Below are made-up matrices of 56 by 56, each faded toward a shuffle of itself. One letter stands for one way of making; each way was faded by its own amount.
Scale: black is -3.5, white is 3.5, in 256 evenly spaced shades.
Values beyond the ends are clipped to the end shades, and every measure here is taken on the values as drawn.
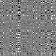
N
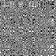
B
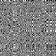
B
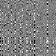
N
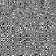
B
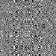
B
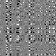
N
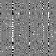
N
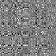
B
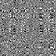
B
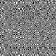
B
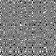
N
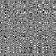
B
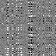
N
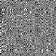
B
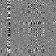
N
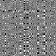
N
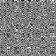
B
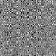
B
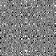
B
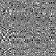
B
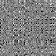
B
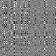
N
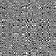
B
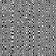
N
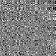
B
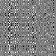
N
